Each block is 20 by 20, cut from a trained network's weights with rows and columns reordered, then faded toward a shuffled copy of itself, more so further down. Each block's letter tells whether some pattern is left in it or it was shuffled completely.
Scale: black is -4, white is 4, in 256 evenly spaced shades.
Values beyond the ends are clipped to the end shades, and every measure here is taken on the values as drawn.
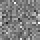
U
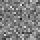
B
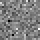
B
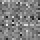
U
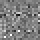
U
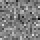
B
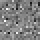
U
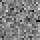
U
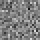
U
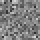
U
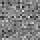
U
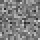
B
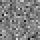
B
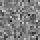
U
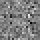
U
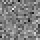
B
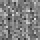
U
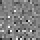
U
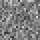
B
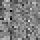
U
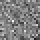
B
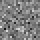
B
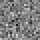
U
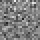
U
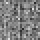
U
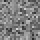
B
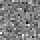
B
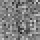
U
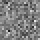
U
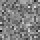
B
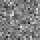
B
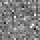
B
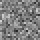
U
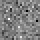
B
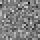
B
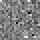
B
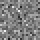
U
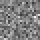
U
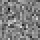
U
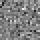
B
